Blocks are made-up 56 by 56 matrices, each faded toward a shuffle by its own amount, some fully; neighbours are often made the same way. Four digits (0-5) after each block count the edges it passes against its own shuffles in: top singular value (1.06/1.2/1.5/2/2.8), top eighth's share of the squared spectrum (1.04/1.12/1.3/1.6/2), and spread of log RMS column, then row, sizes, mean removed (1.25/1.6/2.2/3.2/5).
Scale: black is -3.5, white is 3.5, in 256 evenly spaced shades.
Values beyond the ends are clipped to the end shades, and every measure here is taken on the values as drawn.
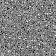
0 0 0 0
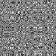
4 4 2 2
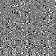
3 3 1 2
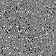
3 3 1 1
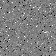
0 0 0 0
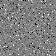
1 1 0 0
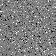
1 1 0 0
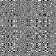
4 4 3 3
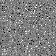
3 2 0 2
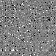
3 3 1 1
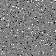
1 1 0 0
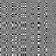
5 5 4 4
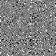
3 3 1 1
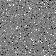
1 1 0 0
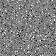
0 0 0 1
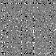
2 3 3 2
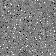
0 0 0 0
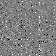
2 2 1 1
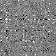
2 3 2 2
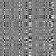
5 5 4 3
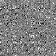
3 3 2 2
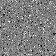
1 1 0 0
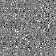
3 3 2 2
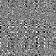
4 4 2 2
